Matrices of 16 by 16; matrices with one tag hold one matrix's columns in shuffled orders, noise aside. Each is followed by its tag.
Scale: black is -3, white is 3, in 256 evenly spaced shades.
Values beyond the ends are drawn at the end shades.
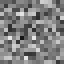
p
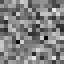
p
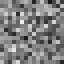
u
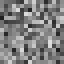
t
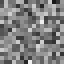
u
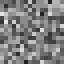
u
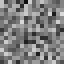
u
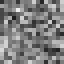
t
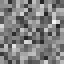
u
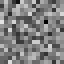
u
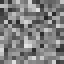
t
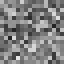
p
